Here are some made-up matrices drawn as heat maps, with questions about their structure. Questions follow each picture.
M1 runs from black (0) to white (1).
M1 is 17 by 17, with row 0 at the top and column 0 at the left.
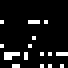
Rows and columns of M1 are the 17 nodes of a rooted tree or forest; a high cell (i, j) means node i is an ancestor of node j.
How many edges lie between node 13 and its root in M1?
0
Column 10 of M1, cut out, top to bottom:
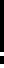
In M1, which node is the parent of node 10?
16
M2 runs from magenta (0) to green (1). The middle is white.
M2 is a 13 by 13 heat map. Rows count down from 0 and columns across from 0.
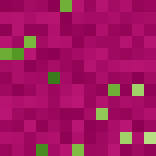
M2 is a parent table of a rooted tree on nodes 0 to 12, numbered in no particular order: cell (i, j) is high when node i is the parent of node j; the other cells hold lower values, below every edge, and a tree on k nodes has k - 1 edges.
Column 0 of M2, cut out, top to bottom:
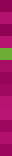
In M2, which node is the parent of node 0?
4
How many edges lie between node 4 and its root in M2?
4
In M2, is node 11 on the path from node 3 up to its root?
yes
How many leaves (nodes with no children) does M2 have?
5
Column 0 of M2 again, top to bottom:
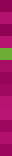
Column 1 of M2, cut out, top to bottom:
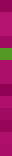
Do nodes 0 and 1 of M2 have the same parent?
yes
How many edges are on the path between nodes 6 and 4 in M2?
1
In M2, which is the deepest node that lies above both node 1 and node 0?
4
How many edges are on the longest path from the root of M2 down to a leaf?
6
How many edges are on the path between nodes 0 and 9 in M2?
6
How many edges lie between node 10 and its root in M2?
2
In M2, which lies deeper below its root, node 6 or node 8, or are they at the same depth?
node 6
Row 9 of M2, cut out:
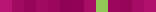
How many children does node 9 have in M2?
1
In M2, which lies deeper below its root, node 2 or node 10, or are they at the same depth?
node 2
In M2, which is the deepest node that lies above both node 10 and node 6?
11
